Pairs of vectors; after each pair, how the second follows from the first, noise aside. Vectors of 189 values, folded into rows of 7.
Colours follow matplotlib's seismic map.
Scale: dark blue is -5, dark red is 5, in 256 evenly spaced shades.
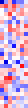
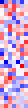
copied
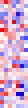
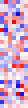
sign-scrambled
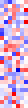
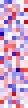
copied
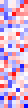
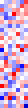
copied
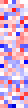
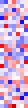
negated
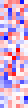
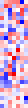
copied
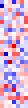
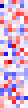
sign-scrambled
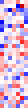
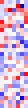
negated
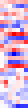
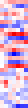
copied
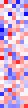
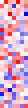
sign-scrambled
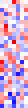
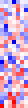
negated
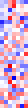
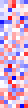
copied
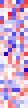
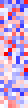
sign-scrambled
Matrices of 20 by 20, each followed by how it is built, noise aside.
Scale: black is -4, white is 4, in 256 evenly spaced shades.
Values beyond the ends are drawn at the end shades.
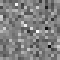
noise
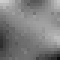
smooth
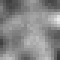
smooth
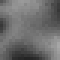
smooth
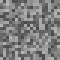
noise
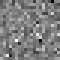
noise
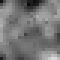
smooth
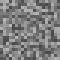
noise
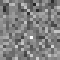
noise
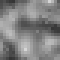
smooth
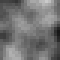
smooth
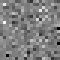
noise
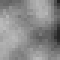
smooth
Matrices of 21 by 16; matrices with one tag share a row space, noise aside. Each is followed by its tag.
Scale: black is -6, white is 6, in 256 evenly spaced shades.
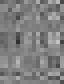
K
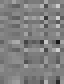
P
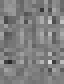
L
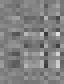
P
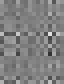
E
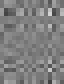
L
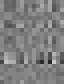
L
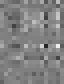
P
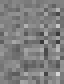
P
